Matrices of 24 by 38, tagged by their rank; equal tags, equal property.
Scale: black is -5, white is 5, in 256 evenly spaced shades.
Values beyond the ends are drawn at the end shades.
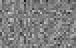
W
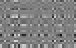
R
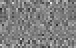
W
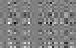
R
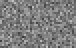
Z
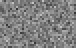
Z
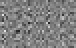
W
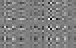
R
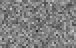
Z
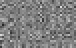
W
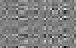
R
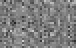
W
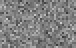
Z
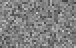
Z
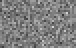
Z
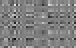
R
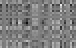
R
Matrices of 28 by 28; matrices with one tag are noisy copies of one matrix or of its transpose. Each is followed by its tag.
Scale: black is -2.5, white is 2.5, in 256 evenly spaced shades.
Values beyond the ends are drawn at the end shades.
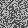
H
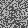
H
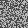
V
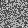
V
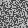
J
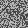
H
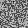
J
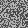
H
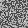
J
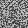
H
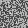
J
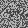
H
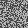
V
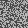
V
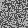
J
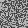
J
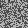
V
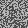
H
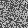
V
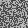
J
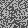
H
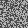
V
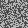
V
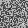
J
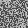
J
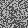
H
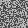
J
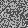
H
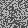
H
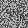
H
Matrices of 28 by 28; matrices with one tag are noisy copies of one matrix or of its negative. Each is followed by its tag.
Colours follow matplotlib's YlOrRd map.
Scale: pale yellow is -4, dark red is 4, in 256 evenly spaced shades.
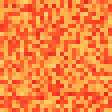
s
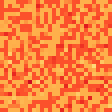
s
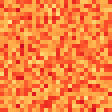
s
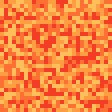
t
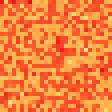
t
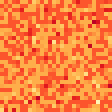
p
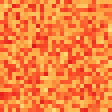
p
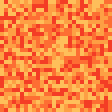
t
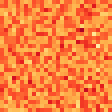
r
